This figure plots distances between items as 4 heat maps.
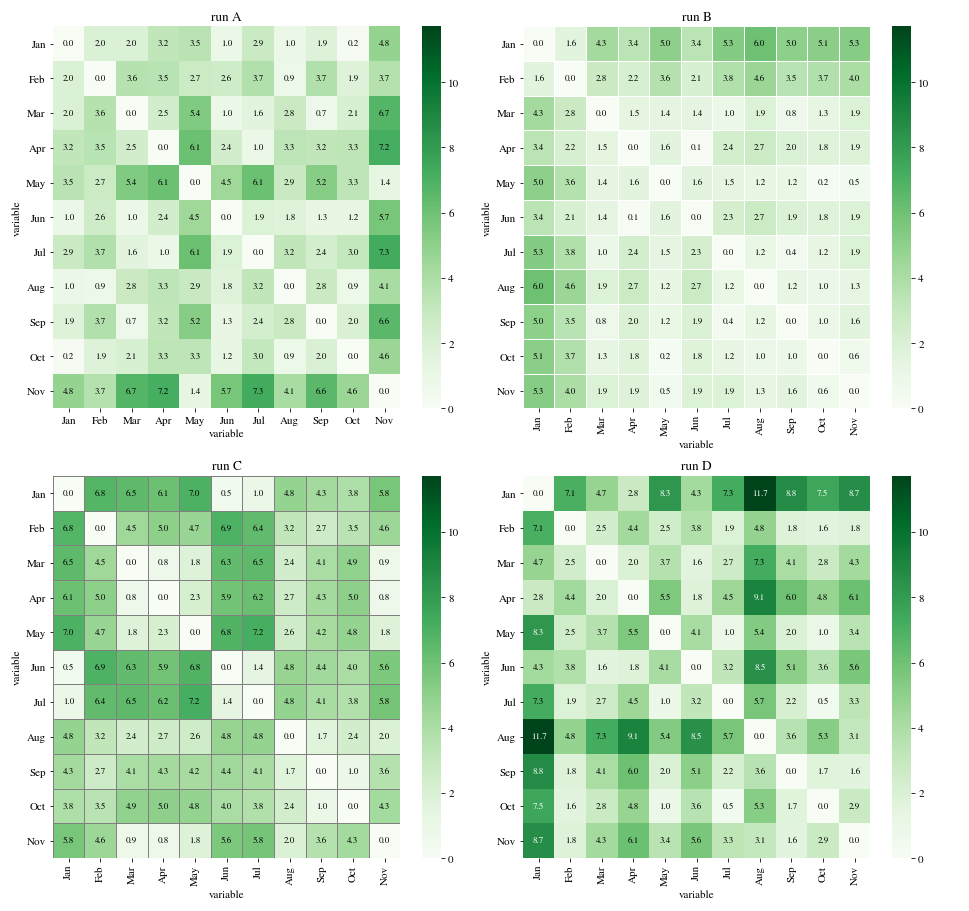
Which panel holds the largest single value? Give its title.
run D
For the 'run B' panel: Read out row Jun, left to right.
3.4 2.1 1.4 0.1 1.6 0.0 2.3 2.7 1.9 1.8 1.9
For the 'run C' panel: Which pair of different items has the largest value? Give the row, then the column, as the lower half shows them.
Jul, May
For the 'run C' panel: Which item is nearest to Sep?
Oct
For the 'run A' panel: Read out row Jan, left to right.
0.0 2.0 2.0 3.2 3.5 1.0 2.9 1.0 1.9 0.2 4.8
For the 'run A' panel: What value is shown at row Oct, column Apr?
3.3
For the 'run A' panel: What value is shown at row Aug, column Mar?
2.8
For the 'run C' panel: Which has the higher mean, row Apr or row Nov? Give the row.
Apr
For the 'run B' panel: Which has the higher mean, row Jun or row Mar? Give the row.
Jun
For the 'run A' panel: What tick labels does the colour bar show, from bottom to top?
0, 2, 4, 6, 8, 10
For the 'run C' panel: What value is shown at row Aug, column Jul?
4.8
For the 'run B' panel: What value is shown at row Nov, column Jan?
5.3
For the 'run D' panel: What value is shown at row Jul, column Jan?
7.3
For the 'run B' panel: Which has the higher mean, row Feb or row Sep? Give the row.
Feb
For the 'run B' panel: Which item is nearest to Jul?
Sep
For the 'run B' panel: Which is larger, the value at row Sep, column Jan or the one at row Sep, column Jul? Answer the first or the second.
the first
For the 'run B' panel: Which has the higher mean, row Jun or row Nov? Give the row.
Nov
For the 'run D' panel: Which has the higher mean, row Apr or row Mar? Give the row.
Apr
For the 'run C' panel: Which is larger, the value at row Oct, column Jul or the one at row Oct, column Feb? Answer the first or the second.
the first
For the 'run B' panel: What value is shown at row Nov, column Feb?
4.0
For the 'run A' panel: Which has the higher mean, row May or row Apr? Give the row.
May
